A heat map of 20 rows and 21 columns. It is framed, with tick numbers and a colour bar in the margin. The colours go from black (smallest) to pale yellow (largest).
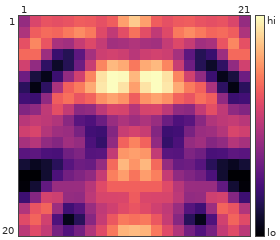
No single row or column stands out from its neighbours. The top middle is the ninth with the highest average. The histogram is bell-shaped. On average the colour sits 50% of the way up the scale. The left and right halves mirror each other.
